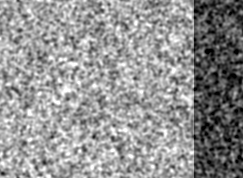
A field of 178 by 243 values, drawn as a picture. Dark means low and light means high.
A vertical seam about 80% of the way across splits the table, and the left part is higher. On average the colour sits 60% of the way up the scale. The texture is blotchy.
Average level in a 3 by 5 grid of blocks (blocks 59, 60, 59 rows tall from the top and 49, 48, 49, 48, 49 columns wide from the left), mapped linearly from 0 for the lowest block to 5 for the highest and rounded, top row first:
5 5 5 5 0 / 5 5 5 5 0 / 5 5 5 5 0
